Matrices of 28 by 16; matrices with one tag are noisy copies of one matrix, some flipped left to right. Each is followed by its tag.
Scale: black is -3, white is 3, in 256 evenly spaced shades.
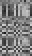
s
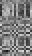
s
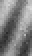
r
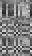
s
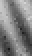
r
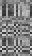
s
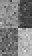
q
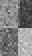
q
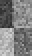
q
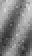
r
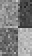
q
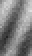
r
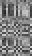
s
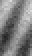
r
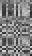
s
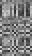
s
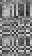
s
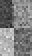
q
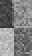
q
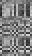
s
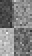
q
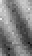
r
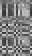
s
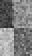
q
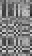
s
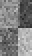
q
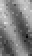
r
